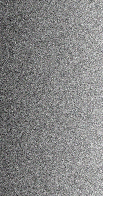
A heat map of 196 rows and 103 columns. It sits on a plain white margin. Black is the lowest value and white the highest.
Slope: up to the right. Stripes: none. Grain: fine. Odd rows or columns: none.
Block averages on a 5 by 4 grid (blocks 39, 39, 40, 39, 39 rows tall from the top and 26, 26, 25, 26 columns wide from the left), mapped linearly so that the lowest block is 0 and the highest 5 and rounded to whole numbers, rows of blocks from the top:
0 2 3 5 | 0 2 3 5 | 0 2 3 5 | 0 2 3 5 | 1 2 4 5
